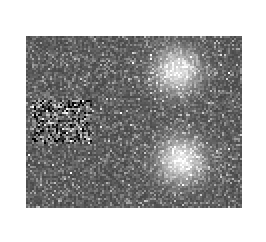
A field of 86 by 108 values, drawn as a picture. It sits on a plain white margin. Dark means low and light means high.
Histogram: skewed, a long tail of high values. Odd patch: rougher, in the middle left. Roughest part: middle left. Odd rows or columns: none. Bumps: two.
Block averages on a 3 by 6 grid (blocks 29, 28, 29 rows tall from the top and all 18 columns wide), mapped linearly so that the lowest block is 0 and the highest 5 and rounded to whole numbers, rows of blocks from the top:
000350 / 000120 / 000251
